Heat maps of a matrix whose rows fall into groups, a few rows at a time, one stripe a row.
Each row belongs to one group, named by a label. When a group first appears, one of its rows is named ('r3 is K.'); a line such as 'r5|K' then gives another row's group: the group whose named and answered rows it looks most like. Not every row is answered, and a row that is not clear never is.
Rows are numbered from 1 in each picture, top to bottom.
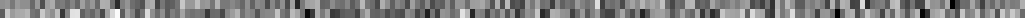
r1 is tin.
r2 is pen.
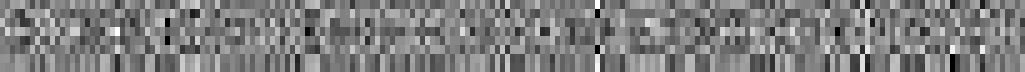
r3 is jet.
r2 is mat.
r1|tin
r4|pen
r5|jet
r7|tin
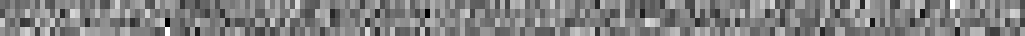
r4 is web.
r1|mat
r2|pen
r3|jet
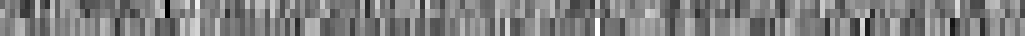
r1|jet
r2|jet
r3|tin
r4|tin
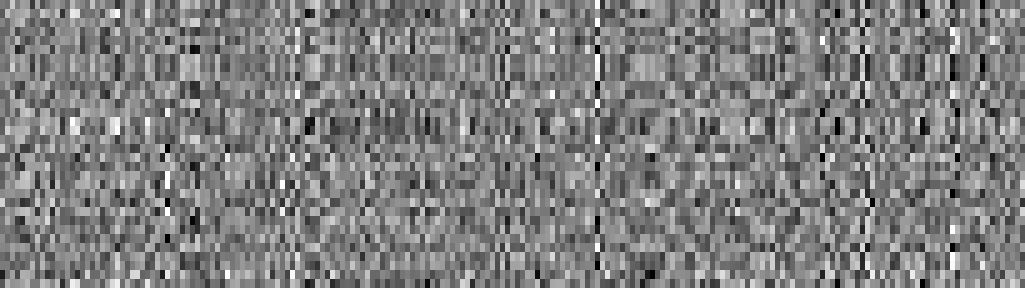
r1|tin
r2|pen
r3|tin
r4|mat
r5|jet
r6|mat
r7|tin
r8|tin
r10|mat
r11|mat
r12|tin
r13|web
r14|pen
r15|pen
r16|tin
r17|jet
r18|web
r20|web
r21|web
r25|mat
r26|mat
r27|jet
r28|tin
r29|mat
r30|mat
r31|web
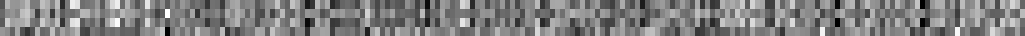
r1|pen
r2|web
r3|pen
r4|jet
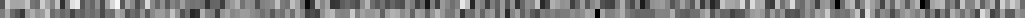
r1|pen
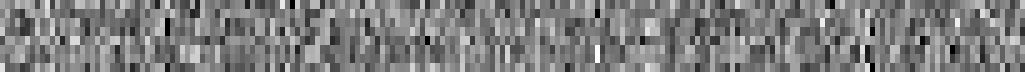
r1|web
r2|mat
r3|jet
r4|jet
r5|pen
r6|tin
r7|tin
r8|jet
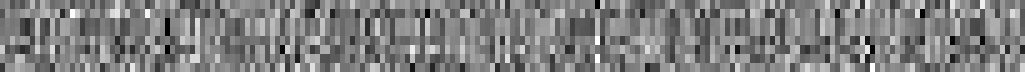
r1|mat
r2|pen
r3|jet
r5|tin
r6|jet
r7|tin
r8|web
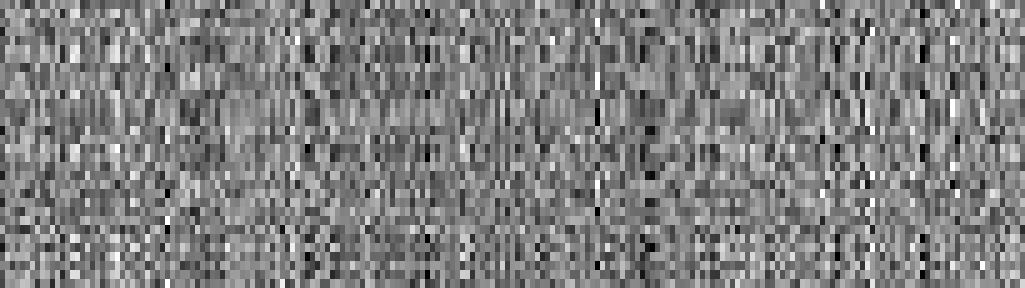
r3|tin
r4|web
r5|mat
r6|pen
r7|pen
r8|jet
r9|tin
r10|tin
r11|pen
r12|mat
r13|mat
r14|mat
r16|web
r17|pen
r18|pen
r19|mat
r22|jet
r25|web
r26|jet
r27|pen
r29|pen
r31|pen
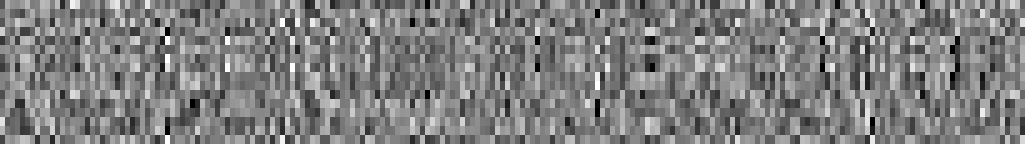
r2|mat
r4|jet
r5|web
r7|web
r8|web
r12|mat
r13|mat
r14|jet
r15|jet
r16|web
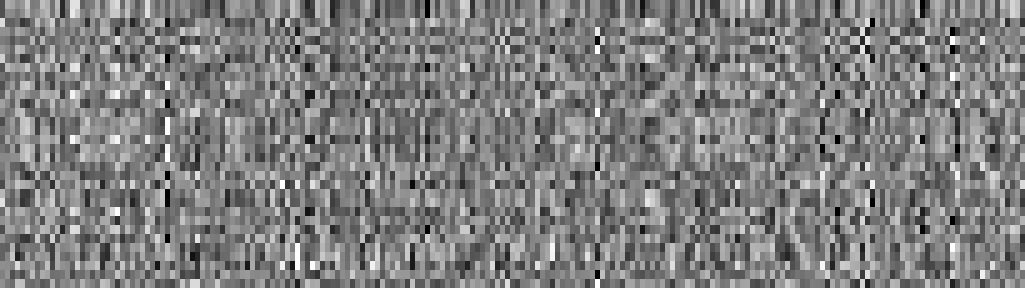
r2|pen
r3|jet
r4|tin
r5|mat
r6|tin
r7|jet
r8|pen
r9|mat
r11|pen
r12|jet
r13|tin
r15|web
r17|web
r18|web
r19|mat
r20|jet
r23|jet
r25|tin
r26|pen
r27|jet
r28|mat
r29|mat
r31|mat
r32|tin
